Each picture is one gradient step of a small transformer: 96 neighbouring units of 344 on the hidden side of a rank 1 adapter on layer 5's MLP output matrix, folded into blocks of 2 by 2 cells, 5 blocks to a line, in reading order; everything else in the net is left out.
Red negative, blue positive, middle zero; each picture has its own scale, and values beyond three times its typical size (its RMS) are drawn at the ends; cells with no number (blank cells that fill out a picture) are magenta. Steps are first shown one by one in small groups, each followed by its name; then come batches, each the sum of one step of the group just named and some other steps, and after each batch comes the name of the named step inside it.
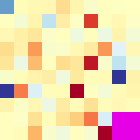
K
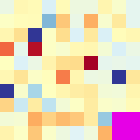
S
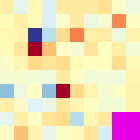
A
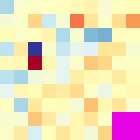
K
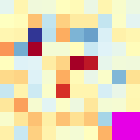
S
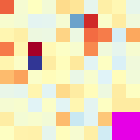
A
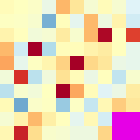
S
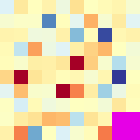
K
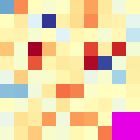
K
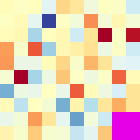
S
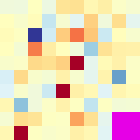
A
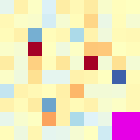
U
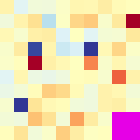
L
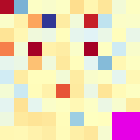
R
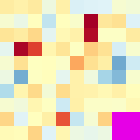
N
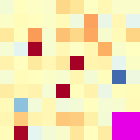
N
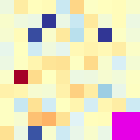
U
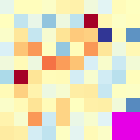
N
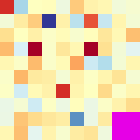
R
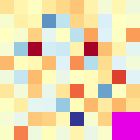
U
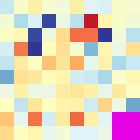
N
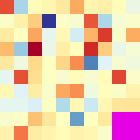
R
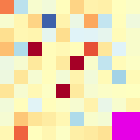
R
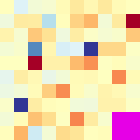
L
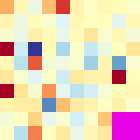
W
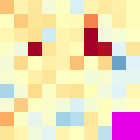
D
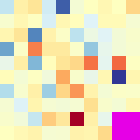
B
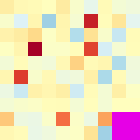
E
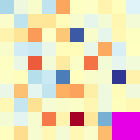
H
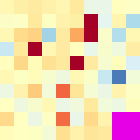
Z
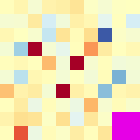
Z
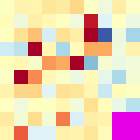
Z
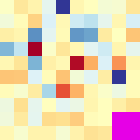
B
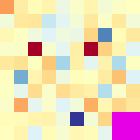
D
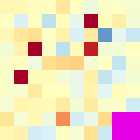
E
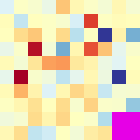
H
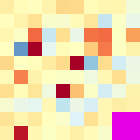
D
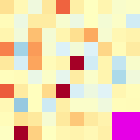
W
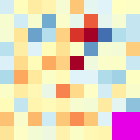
Z
